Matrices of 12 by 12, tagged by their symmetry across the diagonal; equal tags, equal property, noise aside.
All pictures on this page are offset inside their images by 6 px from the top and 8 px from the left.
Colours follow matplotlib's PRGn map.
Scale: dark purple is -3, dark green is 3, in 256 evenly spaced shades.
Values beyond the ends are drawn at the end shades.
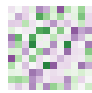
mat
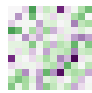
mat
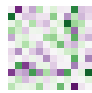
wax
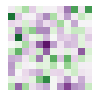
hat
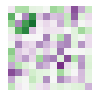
mat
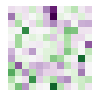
hat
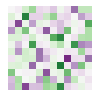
wax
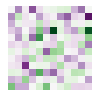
hat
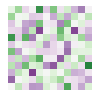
mat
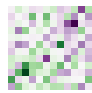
wax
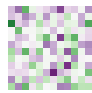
hat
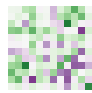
mat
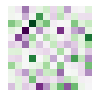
wax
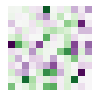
wax
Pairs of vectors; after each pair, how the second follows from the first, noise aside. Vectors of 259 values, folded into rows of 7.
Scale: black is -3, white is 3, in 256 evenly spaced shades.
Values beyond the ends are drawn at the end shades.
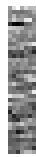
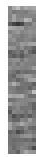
shrunk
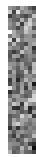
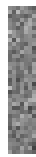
shrunk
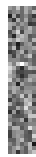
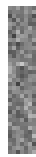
shrunk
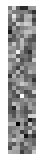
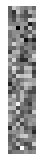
wrapped around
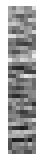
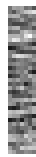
wrapped around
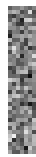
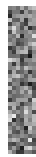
wrapped around
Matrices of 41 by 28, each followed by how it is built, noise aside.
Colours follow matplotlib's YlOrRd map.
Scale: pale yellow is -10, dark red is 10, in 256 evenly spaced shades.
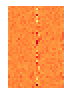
uneven columns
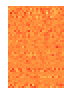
uneven rows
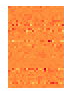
uneven rows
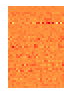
uneven rows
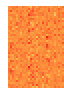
uneven columns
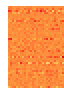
uneven rows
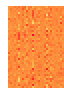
uneven columns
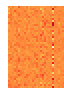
uneven columns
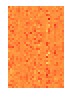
uneven columns
